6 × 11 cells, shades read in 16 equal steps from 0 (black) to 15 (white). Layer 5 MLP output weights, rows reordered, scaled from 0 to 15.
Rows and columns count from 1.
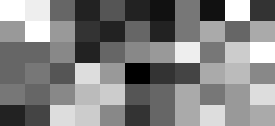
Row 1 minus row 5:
8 8 -2 -9 -7 -3 -5 -3 -6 6 -10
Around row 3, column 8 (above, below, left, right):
7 4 9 7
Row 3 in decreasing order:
15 14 12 9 8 8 7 6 6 6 2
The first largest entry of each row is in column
1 2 11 4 11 3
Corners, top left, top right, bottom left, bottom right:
15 3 2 10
